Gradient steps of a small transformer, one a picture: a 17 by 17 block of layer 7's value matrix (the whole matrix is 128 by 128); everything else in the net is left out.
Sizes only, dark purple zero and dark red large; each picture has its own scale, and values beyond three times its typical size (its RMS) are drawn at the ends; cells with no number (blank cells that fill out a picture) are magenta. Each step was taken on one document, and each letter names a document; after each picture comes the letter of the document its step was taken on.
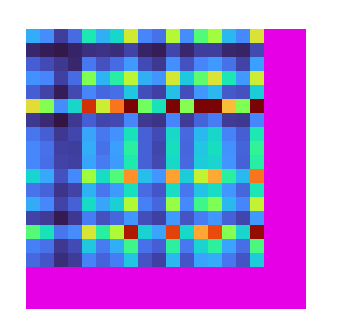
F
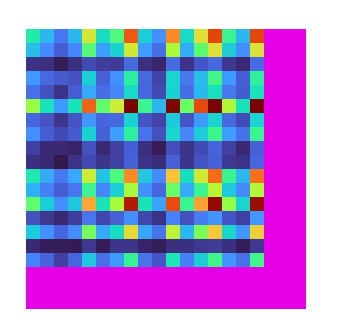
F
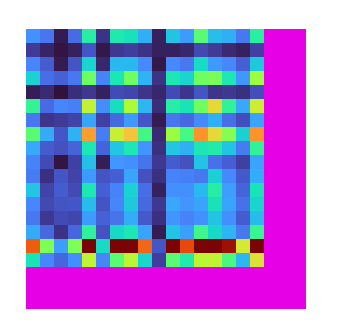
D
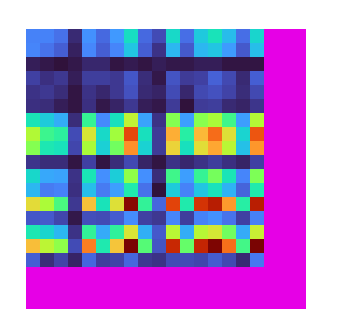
D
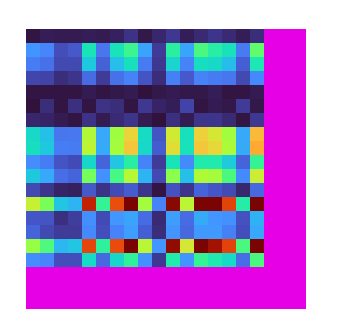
D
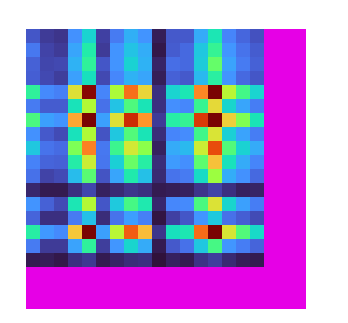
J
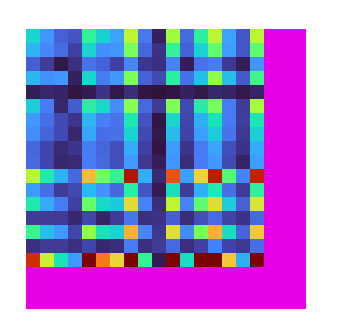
F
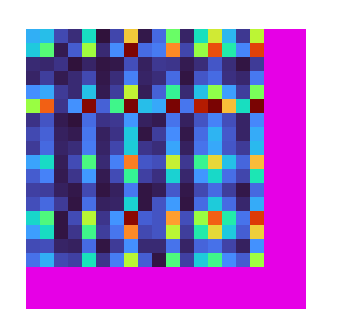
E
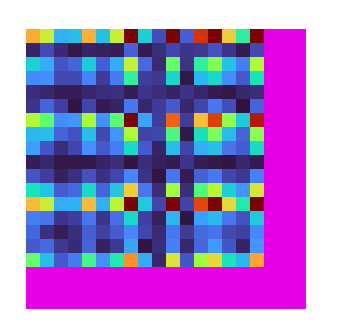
F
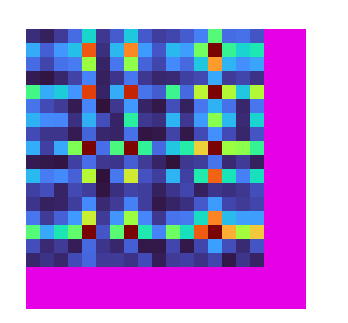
J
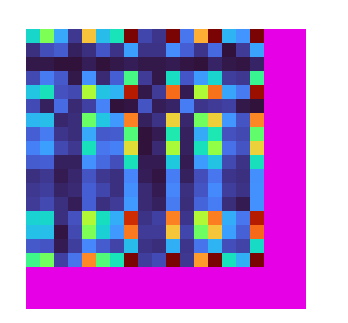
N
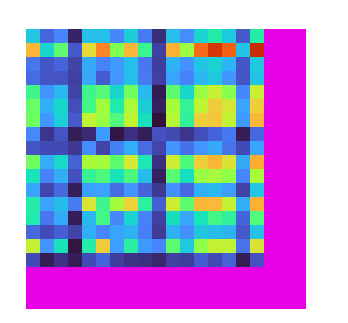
D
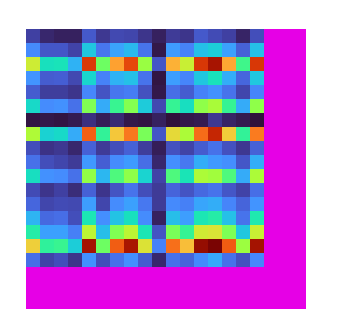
D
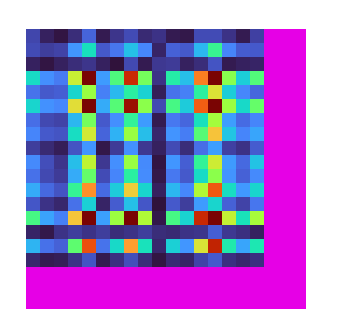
J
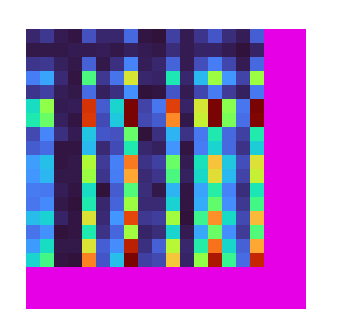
E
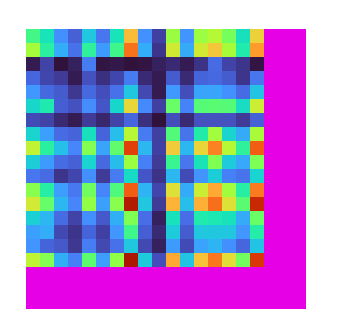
F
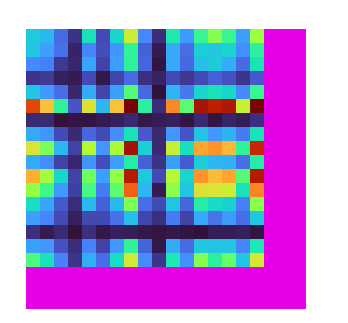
F
